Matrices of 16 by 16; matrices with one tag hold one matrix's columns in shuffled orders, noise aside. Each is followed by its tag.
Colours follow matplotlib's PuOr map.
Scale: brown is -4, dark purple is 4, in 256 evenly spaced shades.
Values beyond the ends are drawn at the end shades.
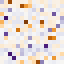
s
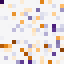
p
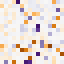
p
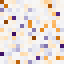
s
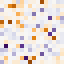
s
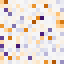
s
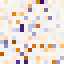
p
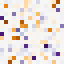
s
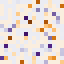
s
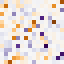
s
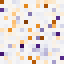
s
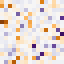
s
